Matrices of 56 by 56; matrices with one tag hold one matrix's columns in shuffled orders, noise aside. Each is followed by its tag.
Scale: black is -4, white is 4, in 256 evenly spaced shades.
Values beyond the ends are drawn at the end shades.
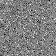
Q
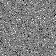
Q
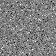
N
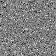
N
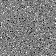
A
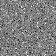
A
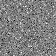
A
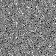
A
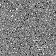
N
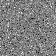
A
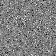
Q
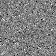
N
